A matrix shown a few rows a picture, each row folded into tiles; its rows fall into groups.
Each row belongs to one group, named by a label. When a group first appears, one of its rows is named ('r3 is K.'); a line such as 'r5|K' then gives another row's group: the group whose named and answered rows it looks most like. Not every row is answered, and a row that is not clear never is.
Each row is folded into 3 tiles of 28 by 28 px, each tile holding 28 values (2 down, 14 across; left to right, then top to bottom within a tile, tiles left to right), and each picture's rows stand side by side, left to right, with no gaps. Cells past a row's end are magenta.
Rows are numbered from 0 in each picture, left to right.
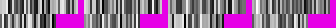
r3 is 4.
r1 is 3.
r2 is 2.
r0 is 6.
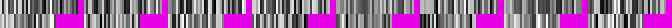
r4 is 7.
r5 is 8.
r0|2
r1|2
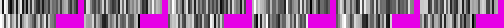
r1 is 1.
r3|8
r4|4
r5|6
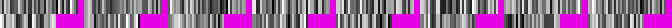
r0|2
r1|1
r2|4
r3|3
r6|8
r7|4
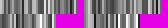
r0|8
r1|1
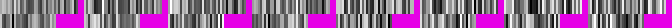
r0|8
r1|2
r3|8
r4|6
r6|7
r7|7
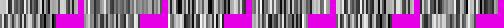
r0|6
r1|1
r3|1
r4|6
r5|3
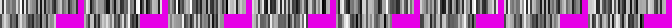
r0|4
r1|7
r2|1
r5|7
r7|6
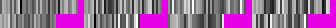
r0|1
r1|1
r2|4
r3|3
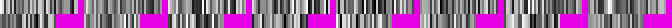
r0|3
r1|8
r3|7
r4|2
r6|4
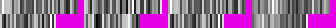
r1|7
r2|8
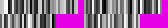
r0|6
